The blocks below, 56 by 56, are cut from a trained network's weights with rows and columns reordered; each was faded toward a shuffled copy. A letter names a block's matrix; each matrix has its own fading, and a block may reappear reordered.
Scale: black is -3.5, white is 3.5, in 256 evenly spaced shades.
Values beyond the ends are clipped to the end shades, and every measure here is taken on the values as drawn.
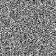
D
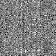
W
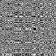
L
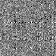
W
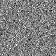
D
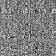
W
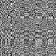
L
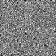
D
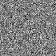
D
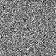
D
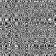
L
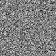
D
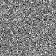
D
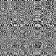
L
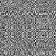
L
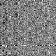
W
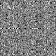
W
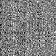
W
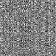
W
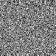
D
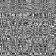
L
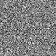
D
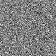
D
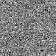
D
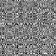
L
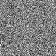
D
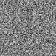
D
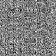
W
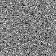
D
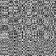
L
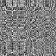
L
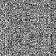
W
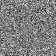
D
